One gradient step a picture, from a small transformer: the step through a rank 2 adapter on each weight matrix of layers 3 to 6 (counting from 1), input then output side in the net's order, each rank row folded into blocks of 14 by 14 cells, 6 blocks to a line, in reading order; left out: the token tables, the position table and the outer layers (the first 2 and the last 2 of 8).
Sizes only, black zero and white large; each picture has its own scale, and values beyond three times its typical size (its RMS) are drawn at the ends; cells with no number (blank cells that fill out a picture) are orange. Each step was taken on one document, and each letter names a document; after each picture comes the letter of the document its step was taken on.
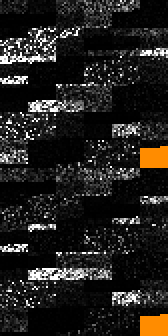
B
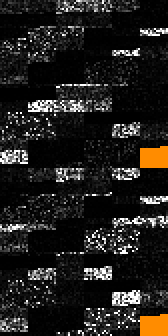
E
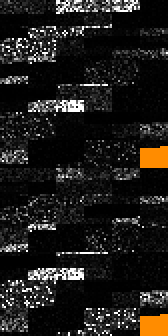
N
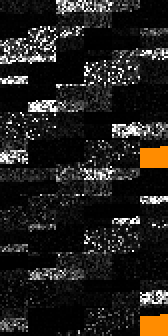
B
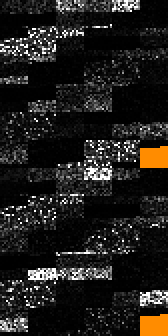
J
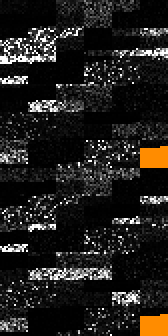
B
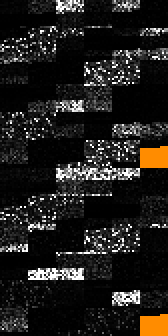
J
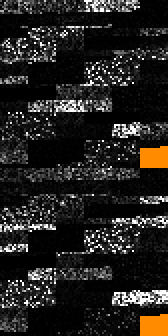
E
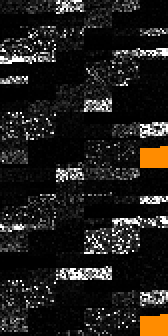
N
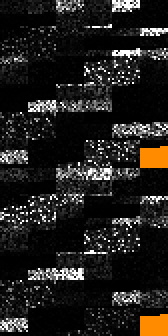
J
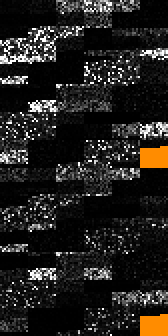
B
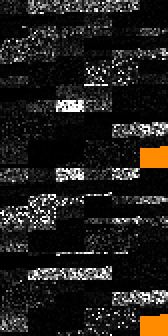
N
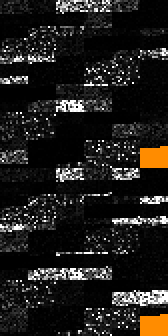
N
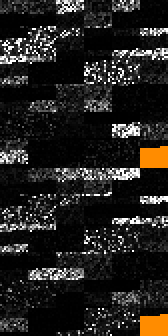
B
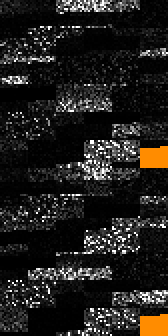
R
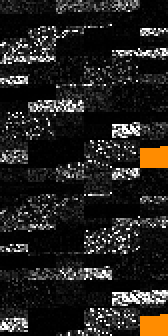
R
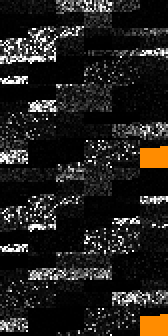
B
